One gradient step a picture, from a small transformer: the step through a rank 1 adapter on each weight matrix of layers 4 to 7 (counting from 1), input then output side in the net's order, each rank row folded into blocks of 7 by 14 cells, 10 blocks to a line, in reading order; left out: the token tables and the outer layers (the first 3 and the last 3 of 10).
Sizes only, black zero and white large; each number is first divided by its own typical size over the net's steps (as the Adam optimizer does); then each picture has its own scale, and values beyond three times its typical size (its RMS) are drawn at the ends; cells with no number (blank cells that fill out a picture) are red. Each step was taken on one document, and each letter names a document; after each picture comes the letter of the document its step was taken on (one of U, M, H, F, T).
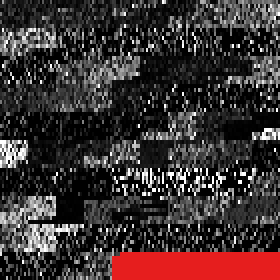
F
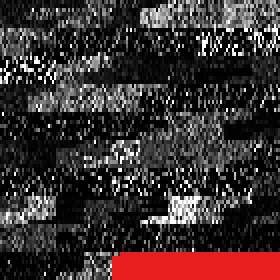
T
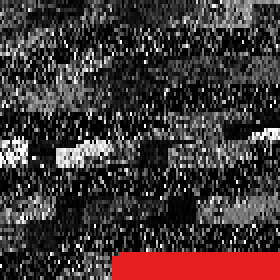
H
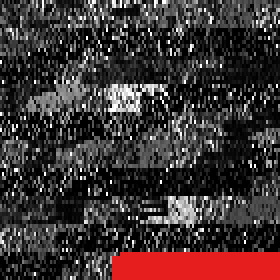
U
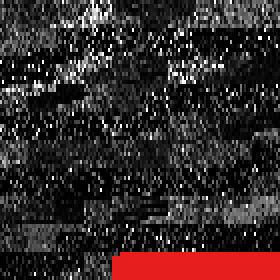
U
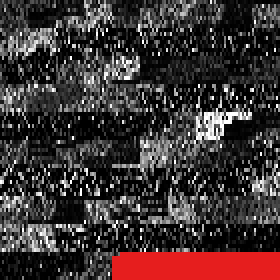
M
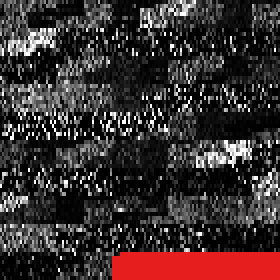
M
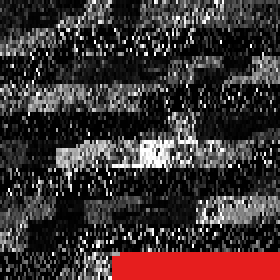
H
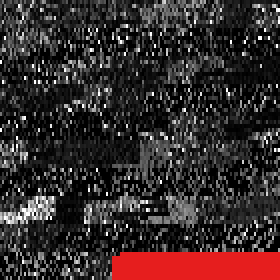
U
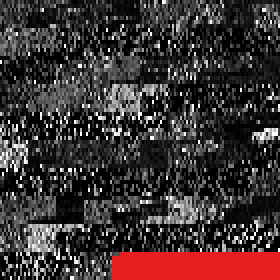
U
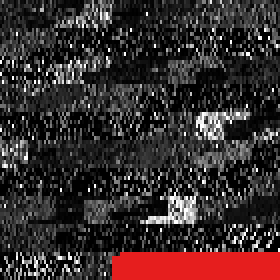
U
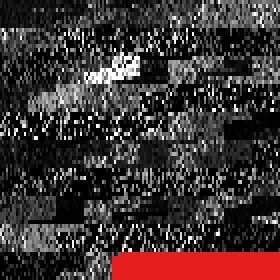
F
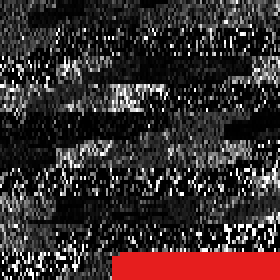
M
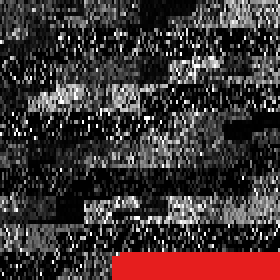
F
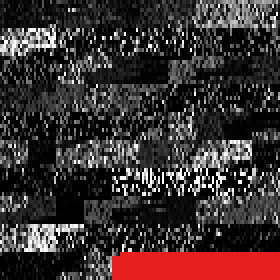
F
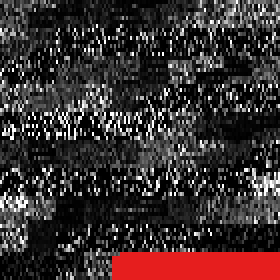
M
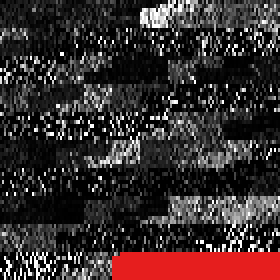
T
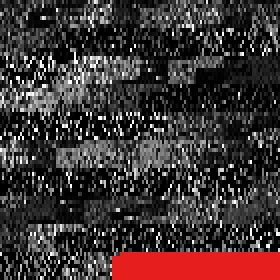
H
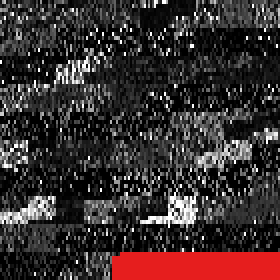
U
